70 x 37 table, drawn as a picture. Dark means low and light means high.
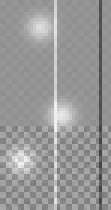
A horizontal seam about 60% of the way down splits the table, and the top part is calmer. On average the colour sits 60% of the way up the scale. Columns 19 and 34 stand out from the rest. The top left is the calmest part. Three bumps rise from the field.
